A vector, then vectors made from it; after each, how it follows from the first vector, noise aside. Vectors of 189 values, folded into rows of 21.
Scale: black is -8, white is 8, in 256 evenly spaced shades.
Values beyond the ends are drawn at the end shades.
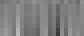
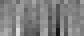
scaled up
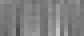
negated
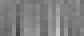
negated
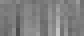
negated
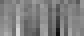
scaled up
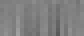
shrunk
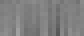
shrunk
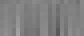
shrunk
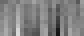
scaled up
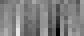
scaled up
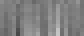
negated
